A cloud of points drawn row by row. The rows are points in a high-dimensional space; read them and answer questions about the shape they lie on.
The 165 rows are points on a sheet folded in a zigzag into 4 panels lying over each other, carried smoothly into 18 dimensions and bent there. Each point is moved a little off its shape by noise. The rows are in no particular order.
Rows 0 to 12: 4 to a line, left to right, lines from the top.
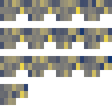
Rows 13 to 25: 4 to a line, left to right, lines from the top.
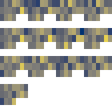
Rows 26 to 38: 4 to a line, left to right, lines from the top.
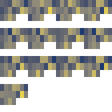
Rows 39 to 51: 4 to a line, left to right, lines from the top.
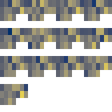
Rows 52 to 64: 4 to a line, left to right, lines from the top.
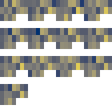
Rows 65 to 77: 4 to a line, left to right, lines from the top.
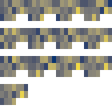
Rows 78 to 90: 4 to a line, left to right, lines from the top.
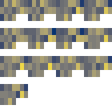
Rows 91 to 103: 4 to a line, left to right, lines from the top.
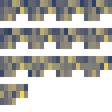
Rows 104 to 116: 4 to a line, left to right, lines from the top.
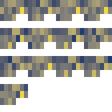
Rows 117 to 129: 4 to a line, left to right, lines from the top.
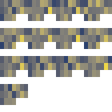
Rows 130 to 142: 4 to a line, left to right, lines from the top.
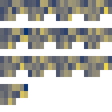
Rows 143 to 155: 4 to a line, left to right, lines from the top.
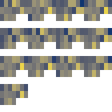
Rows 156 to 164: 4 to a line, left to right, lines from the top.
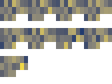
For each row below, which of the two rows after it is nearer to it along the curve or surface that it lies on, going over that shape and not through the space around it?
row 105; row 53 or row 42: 53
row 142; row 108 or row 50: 108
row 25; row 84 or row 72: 72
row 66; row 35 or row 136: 136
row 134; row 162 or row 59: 162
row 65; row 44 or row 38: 44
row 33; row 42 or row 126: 42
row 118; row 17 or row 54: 54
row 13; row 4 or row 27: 4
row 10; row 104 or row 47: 104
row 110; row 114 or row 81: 114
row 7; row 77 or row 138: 77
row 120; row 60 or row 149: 60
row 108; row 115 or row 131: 131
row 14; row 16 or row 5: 16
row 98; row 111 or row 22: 22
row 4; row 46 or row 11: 46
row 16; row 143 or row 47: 47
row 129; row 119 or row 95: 95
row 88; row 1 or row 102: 1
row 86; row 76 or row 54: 54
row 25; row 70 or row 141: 70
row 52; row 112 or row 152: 112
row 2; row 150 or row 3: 150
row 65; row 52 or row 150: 52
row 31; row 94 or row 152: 94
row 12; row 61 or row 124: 124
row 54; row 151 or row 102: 102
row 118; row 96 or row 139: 96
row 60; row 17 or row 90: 17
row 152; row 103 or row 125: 103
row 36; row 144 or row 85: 144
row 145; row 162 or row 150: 162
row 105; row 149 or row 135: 135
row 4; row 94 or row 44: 44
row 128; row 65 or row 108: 108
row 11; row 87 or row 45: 87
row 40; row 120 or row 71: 71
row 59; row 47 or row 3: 3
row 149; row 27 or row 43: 43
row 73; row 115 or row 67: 67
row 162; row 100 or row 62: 62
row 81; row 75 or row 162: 162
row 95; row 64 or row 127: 127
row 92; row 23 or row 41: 41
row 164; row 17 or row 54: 54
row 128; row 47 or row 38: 38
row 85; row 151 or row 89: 151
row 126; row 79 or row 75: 79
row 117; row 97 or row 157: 97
